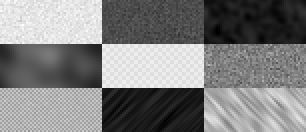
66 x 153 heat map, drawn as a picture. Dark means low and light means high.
It is made of 3 by 3 panels. Panel 1,1: very high, fine-grained, faint in contrast. Panel 1,2: low, fine-grained, faint in contrast. Panel 1,3: very low, blotchy, faint in contrast. Panel 2,1: low, smooth. Panel 2,2: very high, checkered, faint in contrast. Panel 2,3: middling, fine-grained. Panel 3,1: high, checkered. Panel 3,2: very low, slanting up to the right, faint in contrast. Panel 3,3: high, slanting down to the right.
